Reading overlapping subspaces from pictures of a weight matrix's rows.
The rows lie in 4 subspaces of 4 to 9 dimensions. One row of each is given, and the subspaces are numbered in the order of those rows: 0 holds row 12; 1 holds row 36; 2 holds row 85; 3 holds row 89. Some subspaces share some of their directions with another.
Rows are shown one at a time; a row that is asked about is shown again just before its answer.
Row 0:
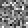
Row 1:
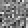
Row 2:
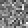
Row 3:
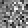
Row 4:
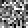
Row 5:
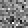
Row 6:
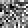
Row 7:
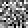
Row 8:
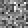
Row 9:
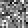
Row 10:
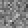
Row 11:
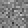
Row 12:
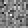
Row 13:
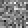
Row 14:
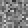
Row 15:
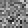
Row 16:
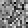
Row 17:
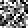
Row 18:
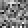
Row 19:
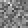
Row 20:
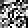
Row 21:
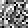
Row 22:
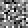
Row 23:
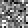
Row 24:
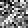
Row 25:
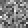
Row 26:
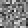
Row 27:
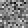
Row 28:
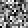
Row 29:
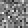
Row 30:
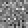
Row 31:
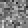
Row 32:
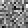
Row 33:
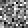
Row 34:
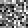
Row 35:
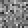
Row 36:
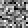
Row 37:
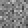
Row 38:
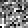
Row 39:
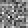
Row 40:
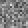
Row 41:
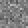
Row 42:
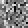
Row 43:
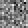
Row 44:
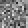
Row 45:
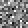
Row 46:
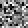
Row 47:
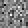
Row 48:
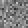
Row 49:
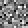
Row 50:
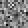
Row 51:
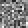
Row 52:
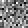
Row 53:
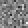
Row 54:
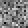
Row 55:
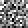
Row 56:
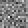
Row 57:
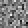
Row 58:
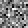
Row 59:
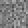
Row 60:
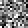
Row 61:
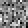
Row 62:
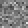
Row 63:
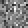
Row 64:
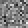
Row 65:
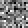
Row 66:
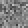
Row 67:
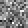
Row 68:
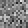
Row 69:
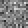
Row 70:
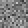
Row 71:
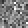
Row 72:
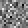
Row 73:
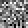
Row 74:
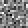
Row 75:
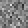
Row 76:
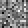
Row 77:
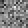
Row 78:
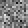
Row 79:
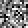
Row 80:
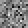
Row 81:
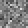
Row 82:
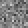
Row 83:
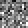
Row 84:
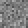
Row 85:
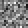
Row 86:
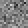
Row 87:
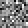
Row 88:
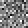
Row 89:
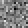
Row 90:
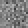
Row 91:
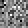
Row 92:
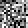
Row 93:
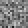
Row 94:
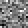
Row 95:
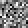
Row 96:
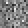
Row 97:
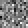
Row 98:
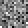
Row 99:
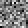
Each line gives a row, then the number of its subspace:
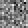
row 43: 3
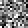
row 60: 2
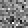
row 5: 2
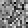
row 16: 3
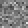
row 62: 1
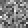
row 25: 0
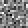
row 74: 0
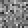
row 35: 1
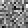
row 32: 0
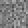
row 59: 1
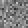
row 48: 3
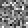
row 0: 1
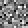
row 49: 0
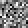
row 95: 3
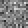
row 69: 1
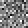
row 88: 0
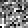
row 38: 2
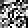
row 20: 0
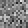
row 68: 0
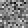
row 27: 3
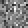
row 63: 1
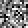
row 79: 0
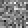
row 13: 1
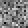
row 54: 0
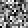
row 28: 2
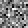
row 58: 0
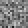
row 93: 2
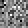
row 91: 0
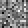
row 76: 2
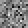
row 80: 0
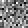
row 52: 3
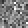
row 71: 1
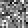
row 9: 2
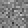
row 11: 0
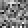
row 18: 2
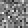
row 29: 2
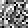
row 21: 1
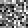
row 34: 1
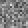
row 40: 3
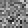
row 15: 2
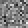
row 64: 3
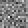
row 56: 3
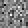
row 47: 0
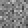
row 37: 0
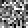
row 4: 1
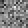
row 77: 0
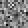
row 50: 2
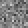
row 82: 3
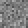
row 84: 0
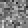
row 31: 2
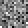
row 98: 2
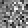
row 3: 3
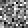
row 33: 0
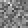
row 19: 2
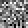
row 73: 1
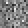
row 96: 1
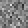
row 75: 3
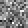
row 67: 2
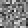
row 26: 2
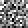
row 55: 0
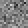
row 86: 3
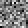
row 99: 2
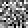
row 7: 1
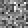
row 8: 3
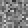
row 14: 3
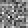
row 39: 3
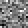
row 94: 2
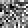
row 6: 1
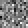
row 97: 0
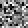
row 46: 1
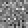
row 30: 1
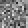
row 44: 3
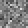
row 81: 2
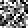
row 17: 2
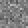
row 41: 2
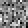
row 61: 0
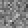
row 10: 2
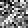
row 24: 2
